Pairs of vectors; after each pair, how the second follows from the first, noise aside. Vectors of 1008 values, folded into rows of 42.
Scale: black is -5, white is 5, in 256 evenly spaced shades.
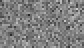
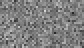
reversed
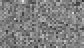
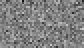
sign-scrambled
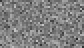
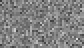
sign-scrambled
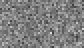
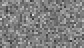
reversed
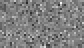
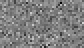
sign-scrambled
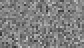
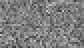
sign-scrambled
